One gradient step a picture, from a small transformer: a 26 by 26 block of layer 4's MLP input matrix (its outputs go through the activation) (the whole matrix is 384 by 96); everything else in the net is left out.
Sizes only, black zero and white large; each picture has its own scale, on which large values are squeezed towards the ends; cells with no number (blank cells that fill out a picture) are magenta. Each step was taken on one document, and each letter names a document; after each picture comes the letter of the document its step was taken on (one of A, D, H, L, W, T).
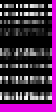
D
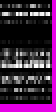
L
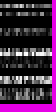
D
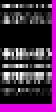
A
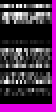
A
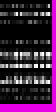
L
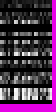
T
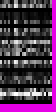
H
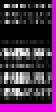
A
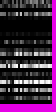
T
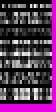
H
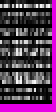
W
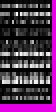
W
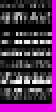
W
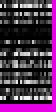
T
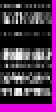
A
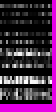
D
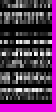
W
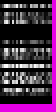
A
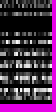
H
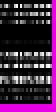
L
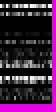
D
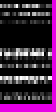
D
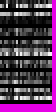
T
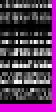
T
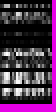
A
